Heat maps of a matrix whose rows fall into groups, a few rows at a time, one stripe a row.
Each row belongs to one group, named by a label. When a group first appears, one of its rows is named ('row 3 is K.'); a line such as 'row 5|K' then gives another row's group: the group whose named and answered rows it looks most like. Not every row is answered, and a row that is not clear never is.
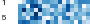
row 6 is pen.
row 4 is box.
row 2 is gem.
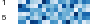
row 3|pen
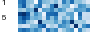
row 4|pen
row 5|pen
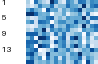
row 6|gem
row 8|box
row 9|pen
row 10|gem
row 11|pen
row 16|pen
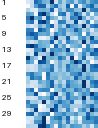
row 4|gem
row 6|gem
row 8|gem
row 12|pen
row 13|box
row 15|box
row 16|gem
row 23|gem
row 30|box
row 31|box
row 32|gem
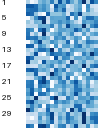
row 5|box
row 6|box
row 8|gem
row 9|box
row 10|pen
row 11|box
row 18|pen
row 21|gem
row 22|gem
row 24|gem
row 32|gem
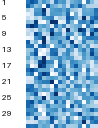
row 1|pen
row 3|box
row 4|box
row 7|pen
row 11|box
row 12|gem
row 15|box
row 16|gem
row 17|gem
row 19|gem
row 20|box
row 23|pen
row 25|box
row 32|pen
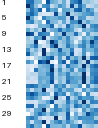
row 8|box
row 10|box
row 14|box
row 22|pen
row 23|box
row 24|pen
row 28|box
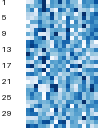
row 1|box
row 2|box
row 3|gem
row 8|box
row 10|box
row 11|pen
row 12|pen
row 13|box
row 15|gem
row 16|box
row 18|box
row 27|box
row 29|pen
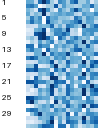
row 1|gem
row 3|gem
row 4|box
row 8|box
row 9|box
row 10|gem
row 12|gem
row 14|box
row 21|pen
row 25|pen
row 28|pen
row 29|box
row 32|gem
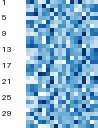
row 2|box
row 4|pen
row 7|gem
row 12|pen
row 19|gem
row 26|gem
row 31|gem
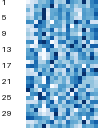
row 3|box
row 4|box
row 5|box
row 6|gem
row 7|box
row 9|box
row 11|gem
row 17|pen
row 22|gem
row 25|gem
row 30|pen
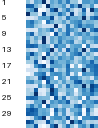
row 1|box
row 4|box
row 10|box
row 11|box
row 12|pen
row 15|box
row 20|gem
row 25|pen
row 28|pen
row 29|pen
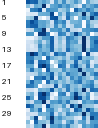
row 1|pen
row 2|box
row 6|pen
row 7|pen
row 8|box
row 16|gem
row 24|gem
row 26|box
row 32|box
